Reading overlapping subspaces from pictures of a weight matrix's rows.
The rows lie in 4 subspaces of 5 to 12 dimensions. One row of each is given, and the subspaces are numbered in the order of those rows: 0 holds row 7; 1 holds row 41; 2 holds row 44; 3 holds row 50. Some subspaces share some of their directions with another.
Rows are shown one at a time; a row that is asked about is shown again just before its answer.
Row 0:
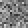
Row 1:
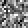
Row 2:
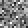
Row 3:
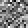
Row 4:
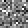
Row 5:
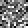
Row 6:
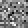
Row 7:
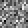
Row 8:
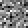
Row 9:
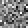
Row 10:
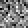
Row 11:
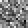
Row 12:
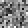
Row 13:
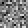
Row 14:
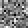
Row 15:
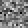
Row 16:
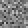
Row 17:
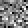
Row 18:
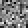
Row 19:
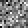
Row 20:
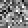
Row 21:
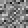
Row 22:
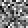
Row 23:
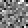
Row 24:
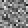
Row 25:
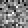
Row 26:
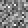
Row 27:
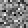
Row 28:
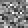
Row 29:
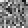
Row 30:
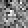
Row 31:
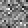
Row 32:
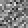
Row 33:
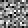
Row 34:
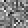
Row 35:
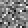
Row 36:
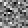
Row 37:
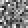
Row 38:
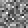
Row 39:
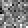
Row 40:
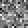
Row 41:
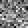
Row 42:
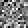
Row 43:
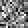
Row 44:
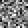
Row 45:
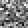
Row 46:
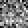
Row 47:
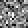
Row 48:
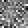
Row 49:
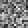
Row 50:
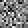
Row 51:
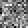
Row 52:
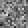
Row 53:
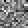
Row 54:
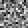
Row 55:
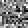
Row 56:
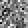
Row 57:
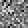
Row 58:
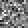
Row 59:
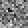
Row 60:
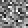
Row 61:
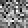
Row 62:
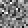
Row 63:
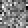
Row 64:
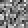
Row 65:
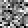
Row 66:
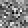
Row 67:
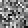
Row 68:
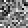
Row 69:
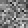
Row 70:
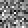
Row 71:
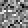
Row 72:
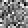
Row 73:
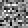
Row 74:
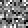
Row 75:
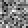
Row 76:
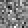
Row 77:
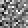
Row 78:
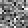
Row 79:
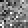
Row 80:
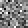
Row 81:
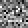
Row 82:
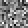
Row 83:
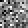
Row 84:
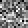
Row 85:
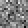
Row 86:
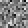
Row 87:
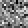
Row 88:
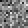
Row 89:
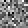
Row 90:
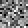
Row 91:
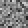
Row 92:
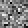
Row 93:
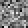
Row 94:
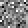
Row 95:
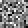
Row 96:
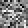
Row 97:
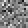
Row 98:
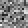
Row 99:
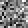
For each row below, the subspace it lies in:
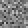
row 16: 1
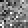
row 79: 0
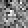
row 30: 2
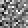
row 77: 2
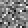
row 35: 2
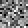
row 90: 2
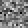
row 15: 2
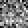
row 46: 2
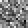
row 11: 1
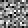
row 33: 0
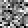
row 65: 2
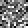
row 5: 2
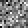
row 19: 0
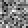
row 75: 2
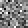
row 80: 2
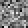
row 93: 1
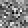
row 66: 1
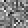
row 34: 2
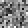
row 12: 0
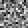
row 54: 3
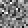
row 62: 2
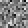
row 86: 2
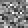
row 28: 1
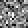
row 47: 3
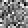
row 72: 2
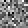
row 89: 3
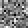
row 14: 1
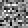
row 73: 3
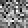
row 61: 1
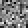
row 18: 2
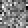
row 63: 2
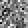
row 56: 0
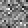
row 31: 3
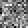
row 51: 2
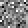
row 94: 2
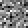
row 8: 0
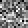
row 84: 1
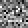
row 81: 1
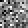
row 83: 0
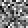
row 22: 1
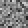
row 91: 3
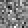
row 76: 2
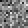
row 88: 0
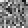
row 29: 0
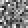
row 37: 2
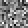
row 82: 2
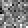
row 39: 2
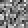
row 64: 2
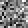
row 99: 2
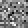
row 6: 1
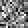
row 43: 2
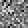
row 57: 3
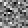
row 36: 2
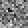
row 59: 2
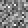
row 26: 0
